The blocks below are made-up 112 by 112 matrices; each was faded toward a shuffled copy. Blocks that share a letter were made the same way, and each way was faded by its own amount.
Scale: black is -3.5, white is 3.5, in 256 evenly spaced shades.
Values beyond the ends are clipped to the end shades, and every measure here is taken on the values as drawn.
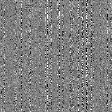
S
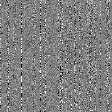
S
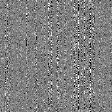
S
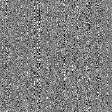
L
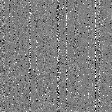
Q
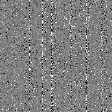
Q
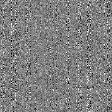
L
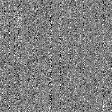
L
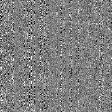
L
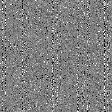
Q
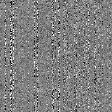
S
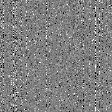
Q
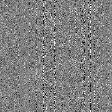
S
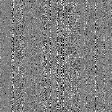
S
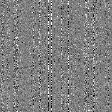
S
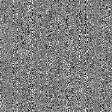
L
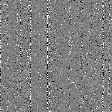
Q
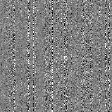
S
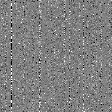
Q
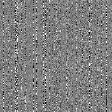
S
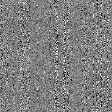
L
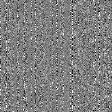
S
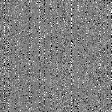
Q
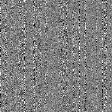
L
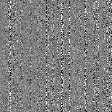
S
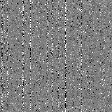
Q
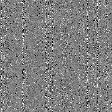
Q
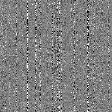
S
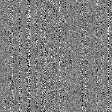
S
